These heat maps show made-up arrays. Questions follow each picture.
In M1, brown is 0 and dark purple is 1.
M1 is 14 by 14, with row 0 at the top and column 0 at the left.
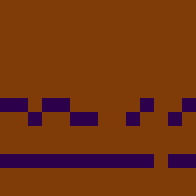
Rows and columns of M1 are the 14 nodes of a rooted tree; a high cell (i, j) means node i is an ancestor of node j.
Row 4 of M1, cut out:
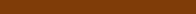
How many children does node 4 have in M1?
0
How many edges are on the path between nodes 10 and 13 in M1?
2
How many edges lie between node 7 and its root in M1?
1
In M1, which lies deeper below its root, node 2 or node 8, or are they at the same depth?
node 2
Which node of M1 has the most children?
7
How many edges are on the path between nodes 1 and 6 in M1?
4
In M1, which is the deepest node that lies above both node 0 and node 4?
7
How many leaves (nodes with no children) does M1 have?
11
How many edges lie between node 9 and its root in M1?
2
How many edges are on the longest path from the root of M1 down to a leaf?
2
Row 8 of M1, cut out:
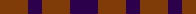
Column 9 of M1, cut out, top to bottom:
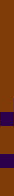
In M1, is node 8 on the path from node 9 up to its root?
yes
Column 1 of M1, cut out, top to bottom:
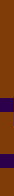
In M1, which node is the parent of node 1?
7
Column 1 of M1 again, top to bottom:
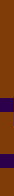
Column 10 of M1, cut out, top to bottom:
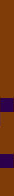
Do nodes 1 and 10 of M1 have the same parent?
yes
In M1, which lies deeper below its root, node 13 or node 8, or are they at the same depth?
node 13
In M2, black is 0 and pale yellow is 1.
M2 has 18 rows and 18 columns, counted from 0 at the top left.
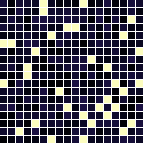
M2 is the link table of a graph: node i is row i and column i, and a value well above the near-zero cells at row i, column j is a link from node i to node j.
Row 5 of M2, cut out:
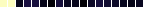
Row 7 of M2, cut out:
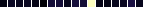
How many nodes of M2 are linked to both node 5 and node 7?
0
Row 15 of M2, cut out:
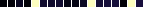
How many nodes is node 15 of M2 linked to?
3
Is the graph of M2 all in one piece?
yes
